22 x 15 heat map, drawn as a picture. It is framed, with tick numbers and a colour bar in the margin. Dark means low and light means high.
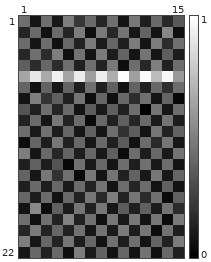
Average level on the scale: 30%. Slope: none. Odd lines: row 6.
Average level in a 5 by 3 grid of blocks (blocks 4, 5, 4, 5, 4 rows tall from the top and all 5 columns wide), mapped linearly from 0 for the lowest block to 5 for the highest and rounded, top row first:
111 / 545 / 101 / 010 / 111
